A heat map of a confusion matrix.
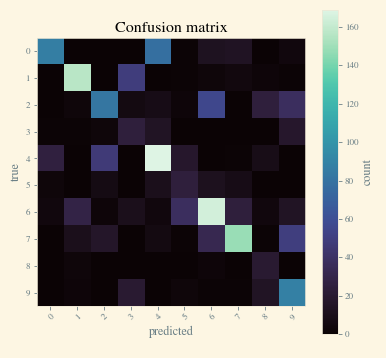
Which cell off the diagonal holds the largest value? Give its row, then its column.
0, 4
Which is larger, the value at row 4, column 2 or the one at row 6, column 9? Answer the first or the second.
the first
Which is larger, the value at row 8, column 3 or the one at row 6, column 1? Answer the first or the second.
the second
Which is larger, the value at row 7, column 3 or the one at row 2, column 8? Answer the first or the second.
the second
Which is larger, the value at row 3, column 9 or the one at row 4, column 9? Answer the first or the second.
the first
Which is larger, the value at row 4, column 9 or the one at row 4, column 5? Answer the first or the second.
the second
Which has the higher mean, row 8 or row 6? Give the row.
6
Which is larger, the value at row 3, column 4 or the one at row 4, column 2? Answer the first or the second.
the second
